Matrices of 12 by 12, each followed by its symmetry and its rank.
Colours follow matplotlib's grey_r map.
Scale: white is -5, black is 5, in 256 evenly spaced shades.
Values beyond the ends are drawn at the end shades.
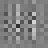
neither, rank two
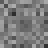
symmetric, rank two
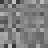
neither, rank two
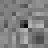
symmetric, rank two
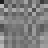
neither, rank two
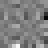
antisymmetric, rank two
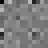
symmetric, rank two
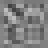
antisymmetric, rank two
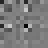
symmetric, rank two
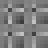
symmetric, rank one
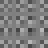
symmetric, rank one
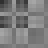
symmetric, rank one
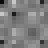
symmetric, rank two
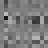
neither, rank two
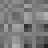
symmetric, rank two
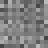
antisymmetric, rank two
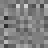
antisymmetric, rank two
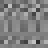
neither, rank two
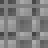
symmetric, rank one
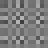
symmetric, rank one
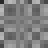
symmetric, rank one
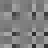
symmetric, rank one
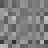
neither, rank two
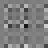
symmetric, rank one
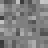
antisymmetric, rank two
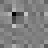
symmetric, rank two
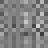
neither, rank two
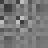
symmetric, rank two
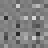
antisymmetric, rank two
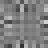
antisymmetric, rank two
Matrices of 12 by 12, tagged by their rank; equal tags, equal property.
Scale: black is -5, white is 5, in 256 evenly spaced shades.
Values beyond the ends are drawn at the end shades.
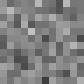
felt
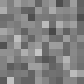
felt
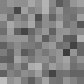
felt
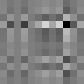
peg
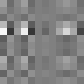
peg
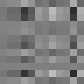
peg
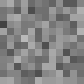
felt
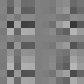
peg
